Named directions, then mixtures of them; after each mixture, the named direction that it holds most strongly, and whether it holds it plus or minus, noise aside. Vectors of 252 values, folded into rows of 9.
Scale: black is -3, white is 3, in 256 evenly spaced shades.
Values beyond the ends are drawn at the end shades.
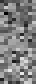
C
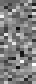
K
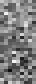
C, minus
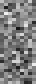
C, minus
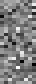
K, minus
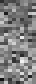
C, plus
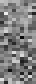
C, minus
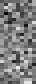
C, plus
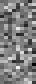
K, minus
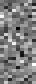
K, plus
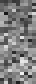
C, plus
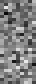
C, plus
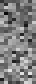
C, plus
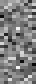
K, minus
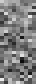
C, minus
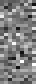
K, plus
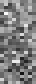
C, minus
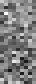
C, minus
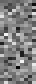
K, plus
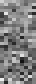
C, minus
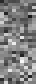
C, plus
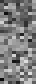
C, plus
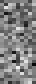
C, plus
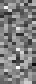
K, minus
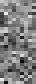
C, minus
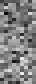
C, plus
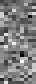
K, plus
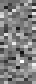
K, plus
